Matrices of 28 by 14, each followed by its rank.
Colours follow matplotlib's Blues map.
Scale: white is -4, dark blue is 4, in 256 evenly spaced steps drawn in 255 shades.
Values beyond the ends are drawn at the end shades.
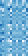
two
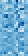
three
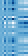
one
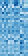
three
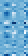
two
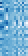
three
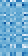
two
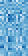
three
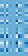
one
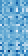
three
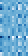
two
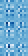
two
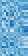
three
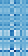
one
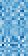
three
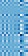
one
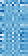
two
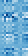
two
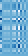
one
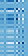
one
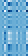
one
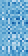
three
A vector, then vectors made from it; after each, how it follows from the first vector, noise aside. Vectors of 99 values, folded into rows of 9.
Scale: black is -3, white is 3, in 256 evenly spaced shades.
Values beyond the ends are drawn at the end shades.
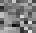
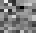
reversed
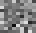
sign-scrambled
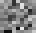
wrapped around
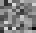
wrapped around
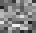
sign-scrambled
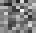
wrapped around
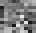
sign-scrambled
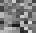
copied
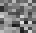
copied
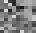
reversed
